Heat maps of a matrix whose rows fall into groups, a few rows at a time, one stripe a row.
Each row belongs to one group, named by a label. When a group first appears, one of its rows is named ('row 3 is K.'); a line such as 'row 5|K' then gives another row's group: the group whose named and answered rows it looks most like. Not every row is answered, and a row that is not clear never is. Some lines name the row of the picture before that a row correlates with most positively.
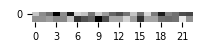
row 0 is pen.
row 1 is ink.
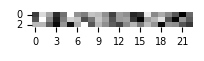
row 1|ink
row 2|pen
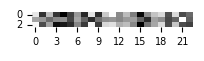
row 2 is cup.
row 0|cup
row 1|ink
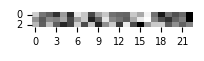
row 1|pen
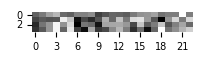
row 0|ink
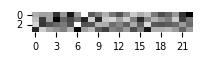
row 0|pen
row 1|cup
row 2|pen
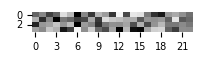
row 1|cup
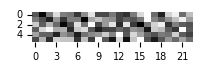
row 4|cup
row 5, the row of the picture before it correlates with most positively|0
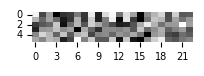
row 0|cup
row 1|cup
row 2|ink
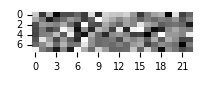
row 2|pen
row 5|pen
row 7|pen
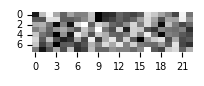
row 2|pen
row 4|pen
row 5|cup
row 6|cup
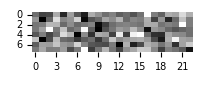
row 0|ink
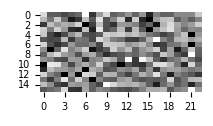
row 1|cup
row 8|ink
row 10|ink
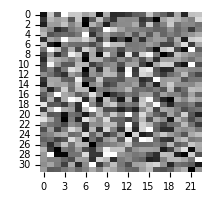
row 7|ink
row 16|ink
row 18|pen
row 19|ink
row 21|pen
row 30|pen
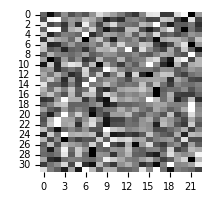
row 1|ink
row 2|pen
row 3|ink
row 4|pen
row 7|cup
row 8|ink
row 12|cup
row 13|pen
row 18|ink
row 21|ink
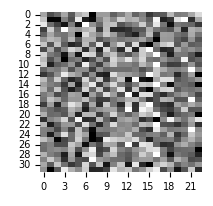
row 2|pen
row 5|ink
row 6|cup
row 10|pen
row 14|pen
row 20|pen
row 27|pen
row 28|pen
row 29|pen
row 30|cup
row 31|pen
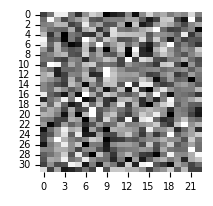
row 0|ink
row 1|ink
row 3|pen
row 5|pen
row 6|cup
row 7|cup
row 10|ink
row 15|cup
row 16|pen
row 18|cup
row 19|pen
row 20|pen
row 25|ink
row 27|ink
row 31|cup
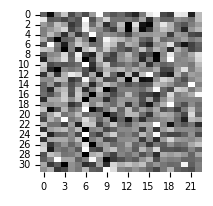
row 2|cup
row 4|pen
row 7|pen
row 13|cup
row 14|ink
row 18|cup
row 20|ink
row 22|pen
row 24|pen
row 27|pen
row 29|ink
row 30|cup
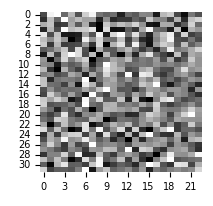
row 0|ink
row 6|cup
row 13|pen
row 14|pen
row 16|pen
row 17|cup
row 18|pen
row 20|ink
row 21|ink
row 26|pen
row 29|cup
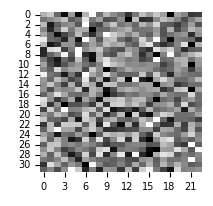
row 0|pen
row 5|pen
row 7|ink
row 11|ink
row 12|pen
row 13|cup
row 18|cup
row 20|cup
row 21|pen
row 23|ink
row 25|cup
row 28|cup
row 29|ink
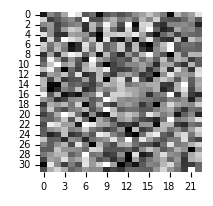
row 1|pen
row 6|cup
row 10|ink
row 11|pen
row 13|cup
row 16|cup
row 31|ink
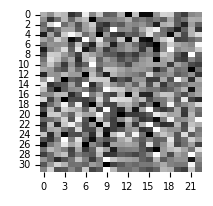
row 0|cup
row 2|ink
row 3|pen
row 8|ink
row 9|ink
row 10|pen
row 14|pen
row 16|cup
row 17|cup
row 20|ink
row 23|ink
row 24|cup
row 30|ink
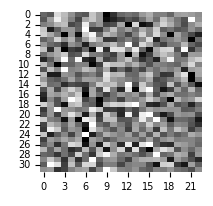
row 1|ink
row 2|cup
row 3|pen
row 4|pen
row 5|ink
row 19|ink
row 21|pen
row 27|cup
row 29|pen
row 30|ink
